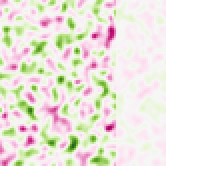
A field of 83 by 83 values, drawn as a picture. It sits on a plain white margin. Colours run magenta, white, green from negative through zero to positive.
There are no lone odd cells. A vertical seam about 70% of the way across splits the table, and the right part is calmer. The texture is blotchy. Overall the values sit about 50% of the way up the scale. The halves do not mirror each other. No overall slope runs across the table. No regular stripes run through it.
